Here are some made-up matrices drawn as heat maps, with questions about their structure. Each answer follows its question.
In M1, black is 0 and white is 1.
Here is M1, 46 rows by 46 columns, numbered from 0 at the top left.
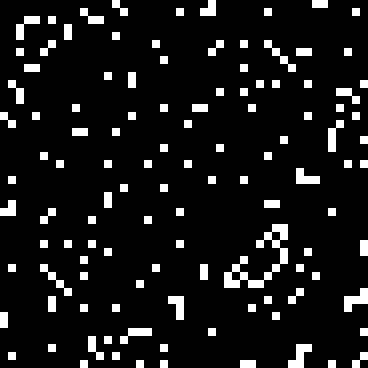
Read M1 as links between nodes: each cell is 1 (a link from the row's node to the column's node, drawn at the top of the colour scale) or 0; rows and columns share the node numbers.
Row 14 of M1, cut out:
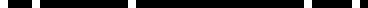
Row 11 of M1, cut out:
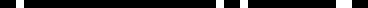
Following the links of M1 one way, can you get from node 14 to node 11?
yes
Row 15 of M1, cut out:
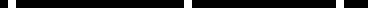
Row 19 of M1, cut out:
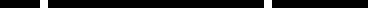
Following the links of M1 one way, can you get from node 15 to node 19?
yes
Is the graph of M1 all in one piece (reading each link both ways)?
yes
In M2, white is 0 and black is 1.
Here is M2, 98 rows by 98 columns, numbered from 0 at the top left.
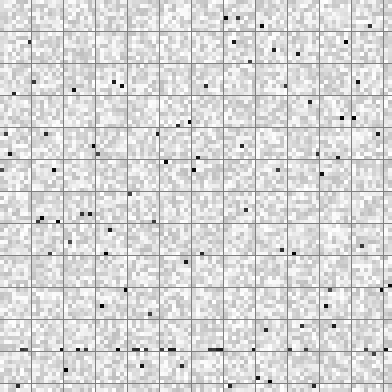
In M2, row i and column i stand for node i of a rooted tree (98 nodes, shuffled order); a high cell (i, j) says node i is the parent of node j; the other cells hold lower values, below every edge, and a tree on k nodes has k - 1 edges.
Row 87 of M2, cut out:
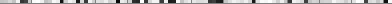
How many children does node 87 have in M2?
21
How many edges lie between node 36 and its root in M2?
1
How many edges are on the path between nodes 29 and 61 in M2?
3
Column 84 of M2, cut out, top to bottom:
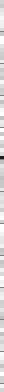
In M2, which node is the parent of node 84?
39
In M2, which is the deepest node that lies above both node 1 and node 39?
33
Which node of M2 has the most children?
87
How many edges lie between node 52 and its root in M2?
1
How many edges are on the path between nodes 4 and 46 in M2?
5
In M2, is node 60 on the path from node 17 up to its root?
yes
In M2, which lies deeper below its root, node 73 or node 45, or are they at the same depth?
the same depth
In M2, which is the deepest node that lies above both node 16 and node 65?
6
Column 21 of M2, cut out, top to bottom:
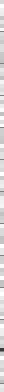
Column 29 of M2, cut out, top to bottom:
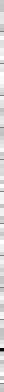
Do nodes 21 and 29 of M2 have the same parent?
yes
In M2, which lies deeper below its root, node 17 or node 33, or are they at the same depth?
node 17
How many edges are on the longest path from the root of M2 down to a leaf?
3
